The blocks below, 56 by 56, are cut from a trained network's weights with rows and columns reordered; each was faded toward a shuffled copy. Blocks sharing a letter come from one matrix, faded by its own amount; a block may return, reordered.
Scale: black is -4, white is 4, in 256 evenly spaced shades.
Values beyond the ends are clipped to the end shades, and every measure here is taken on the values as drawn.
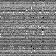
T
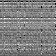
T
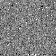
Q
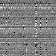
T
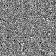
Q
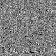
Q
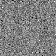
Q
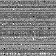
T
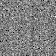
Q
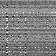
T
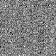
Q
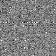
Q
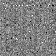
Q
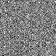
Q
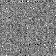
Q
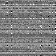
T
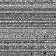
T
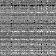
T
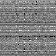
T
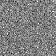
Q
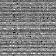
T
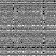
T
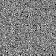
Q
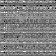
T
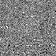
Q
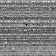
T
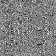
Q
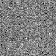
Q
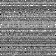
T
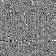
Q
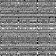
T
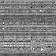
T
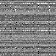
T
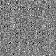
Q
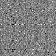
Q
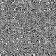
Q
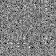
Q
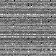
T
